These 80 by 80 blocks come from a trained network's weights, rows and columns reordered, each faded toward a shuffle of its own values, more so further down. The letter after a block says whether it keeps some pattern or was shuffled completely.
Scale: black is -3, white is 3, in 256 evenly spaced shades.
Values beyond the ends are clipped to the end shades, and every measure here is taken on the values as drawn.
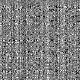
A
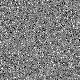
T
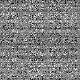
A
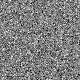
T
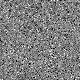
T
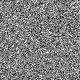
T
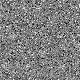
T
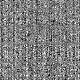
A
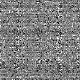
A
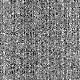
A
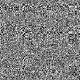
A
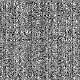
A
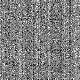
A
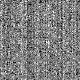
A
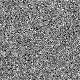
T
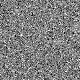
T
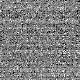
A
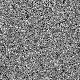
T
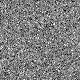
T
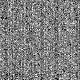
A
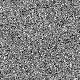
T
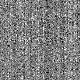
A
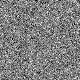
T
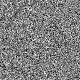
T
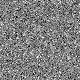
T
